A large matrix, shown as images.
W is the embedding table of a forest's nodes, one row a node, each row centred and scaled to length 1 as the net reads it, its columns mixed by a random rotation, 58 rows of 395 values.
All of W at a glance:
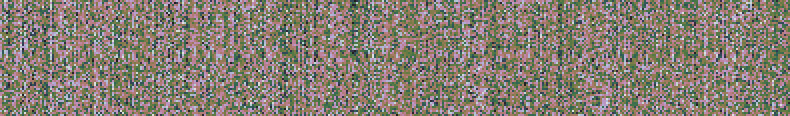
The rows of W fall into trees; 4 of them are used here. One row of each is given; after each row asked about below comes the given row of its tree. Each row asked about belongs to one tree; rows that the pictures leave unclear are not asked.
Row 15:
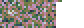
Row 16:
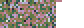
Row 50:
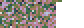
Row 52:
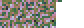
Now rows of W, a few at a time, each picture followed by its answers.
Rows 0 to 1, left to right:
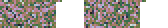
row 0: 15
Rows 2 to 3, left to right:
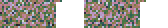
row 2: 15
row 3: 15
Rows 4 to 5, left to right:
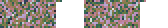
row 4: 15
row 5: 16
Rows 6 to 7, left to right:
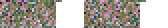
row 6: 50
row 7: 15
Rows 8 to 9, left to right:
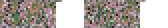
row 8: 50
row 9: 50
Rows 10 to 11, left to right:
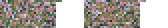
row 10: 15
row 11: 15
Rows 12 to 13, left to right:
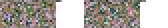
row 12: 50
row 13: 50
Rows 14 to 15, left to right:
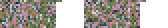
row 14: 16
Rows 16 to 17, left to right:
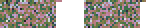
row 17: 16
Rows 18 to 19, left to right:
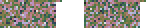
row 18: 15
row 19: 50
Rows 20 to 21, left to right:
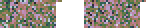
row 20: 16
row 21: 50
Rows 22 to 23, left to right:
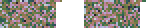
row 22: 16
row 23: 52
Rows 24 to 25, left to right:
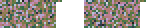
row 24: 16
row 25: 15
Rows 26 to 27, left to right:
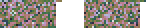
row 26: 15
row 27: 15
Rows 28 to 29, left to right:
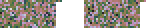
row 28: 15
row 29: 50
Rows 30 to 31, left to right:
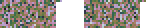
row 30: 50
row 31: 16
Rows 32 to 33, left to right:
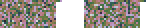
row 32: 50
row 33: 52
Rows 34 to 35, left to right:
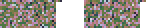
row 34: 52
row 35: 16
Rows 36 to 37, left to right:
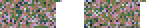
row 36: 50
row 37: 15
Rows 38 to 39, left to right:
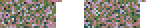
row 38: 50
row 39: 15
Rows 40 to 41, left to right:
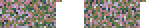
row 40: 52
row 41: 16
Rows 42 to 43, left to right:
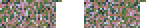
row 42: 16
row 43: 50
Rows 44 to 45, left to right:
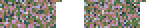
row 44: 16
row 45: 52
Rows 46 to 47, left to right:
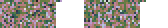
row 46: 50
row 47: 16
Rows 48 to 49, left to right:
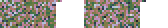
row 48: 15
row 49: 52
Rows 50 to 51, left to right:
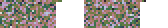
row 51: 52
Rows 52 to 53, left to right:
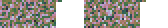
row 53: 16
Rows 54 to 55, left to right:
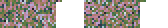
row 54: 16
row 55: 15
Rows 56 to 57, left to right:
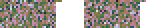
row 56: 16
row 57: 50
